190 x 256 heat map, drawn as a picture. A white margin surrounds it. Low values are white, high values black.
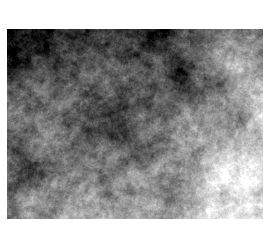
Values rise toward the top left. No single row or column stands out from its neighbours. Neither half mirrors the other. No lone cell stands out from its neighbours.
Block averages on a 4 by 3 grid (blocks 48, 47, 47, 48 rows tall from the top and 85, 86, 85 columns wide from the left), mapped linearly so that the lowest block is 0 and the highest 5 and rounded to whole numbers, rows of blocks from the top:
543
342
331
220
